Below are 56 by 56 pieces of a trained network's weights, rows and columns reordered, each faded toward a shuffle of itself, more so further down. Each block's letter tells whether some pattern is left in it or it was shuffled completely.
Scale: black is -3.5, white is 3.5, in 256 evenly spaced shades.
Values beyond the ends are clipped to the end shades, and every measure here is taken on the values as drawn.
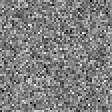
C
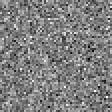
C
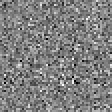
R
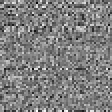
R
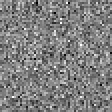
R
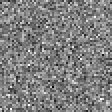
C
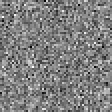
R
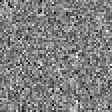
R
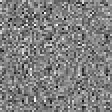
R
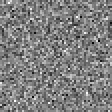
C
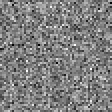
R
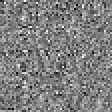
R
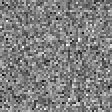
C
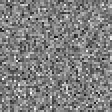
C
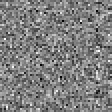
R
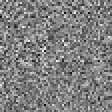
R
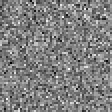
C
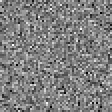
C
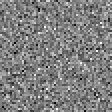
C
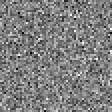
C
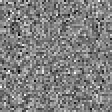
R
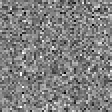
R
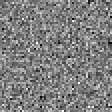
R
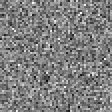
C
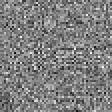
R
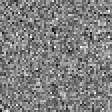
R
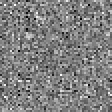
R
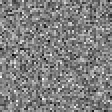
C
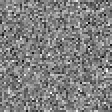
C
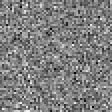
R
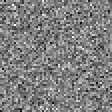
C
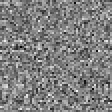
R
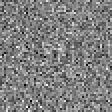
R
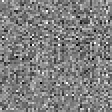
R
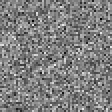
R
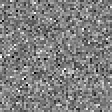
C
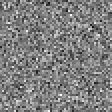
C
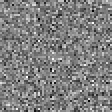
R
